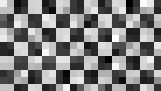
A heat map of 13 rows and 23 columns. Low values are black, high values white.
A checkerboard runs through the table. On average the colour sits 50% of the way up the scale. The values fall into two levels. There is no overall slope. Neither half mirrors the other.
